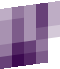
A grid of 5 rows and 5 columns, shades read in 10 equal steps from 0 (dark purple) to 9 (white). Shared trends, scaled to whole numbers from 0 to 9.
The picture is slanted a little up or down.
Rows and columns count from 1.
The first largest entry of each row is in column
1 5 5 5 5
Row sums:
23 21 23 20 15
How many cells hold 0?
1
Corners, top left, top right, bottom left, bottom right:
6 6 2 9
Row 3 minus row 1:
-1 -1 0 1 1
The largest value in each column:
6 4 5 4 9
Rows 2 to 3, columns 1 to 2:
5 3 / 5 3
